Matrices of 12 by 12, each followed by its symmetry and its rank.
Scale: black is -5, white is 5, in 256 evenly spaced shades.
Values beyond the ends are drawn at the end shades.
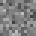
antisymmetric, full rank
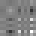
symmetric, rank one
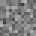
symmetric, full rank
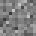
antisymmetric, full rank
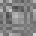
symmetric, rank two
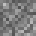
symmetric, full rank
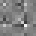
symmetric, rank two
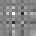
symmetric, rank two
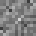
symmetric, full rank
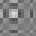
symmetric, rank one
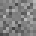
antisymmetric, full rank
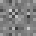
symmetric, rank two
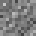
symmetric, full rank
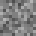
antisymmetric, full rank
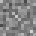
symmetric, full rank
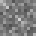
symmetric, full rank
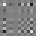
symmetric, rank one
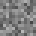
antisymmetric, full rank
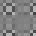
symmetric, rank one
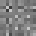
symmetric, rank two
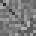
symmetric, full rank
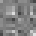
symmetric, rank two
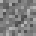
symmetric, full rank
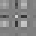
symmetric, rank one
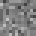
antisymmetric, full rank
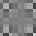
symmetric, rank one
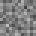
antisymmetric, full rank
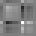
symmetric, rank one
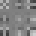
symmetric, rank two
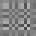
symmetric, rank one
